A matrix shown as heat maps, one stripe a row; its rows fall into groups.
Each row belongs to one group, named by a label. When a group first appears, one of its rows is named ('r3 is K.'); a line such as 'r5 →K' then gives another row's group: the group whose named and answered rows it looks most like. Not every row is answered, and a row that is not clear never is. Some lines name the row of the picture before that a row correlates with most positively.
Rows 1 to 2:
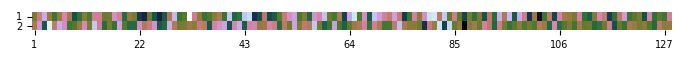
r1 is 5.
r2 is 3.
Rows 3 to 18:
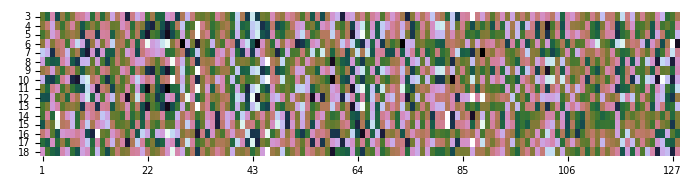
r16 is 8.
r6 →8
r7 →3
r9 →5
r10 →8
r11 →5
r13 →5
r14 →3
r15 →3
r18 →8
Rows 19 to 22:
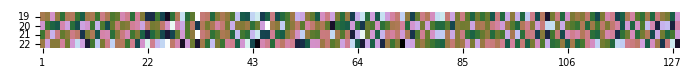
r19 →5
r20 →8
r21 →5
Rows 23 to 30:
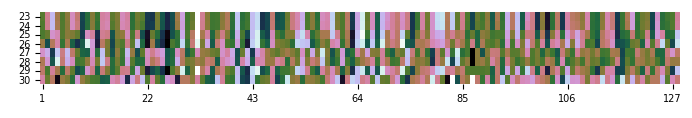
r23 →5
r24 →5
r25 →5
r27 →3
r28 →3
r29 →5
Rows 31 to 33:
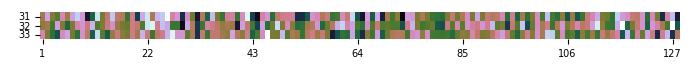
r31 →8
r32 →8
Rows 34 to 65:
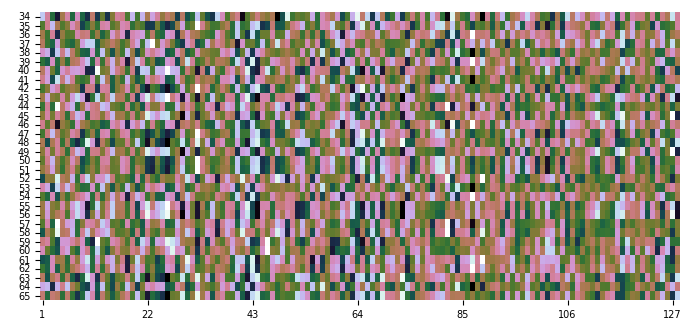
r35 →5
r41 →3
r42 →5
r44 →3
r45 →8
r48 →5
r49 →8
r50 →5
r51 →5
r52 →3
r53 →3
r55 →8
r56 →8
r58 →3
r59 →8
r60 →8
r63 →5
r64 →3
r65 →5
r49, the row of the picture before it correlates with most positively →32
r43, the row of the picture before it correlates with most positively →31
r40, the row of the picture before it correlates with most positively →31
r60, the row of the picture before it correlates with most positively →33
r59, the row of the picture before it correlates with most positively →33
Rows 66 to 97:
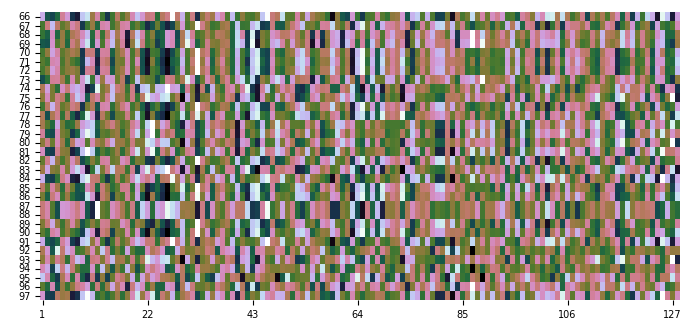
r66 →8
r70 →5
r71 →5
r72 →5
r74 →8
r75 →8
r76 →5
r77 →5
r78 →8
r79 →8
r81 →8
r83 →8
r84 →8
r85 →5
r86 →5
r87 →8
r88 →8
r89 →5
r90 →5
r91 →8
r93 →8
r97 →8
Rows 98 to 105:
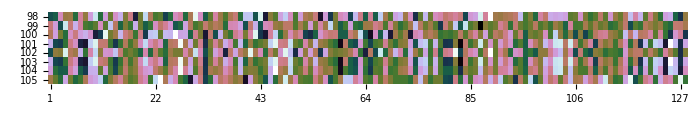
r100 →8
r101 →8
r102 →3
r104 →8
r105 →8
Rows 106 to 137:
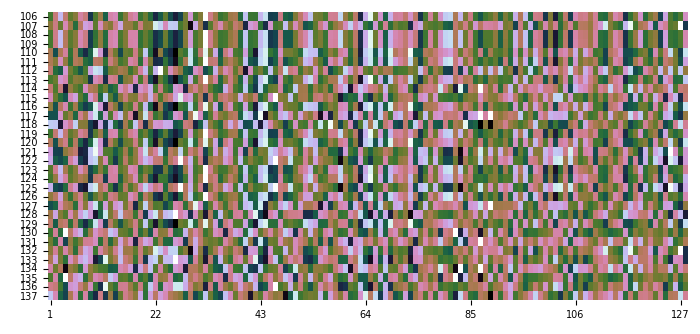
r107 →8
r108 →5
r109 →5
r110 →5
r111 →5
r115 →8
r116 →5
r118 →3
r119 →5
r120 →5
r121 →8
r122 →8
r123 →5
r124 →5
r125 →8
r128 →8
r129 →5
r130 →3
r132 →8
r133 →8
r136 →8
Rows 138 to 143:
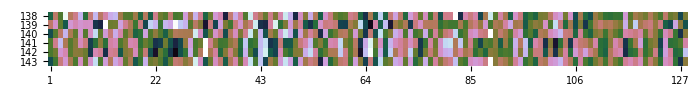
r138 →3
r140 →3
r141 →5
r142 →5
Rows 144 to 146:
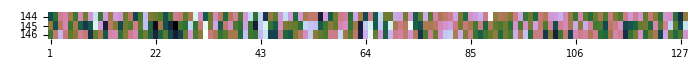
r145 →5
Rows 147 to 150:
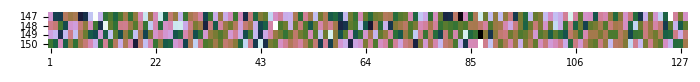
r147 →8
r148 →8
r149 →3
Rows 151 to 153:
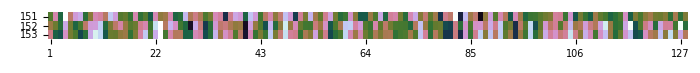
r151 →3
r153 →8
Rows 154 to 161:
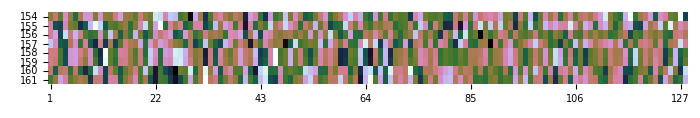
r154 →8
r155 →8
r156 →3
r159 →8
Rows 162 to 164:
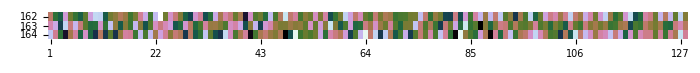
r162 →8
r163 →3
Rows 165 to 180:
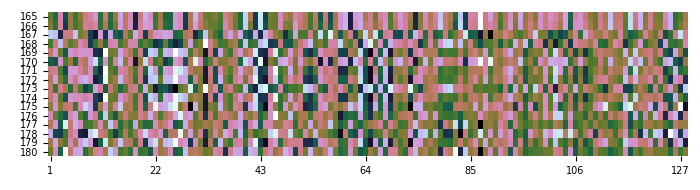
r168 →5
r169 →8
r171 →8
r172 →8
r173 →5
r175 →8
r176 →8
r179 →8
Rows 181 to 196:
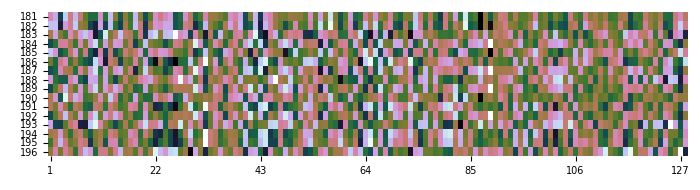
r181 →3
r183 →8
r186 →5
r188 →8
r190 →3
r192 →3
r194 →5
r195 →5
